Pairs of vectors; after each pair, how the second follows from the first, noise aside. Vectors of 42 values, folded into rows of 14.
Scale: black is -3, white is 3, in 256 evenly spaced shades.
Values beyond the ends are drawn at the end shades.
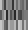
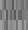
shrunk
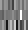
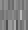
shrunk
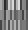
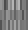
shrunk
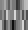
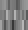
shrunk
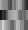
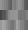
shrunk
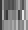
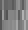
shrunk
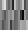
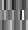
sign-scrambled
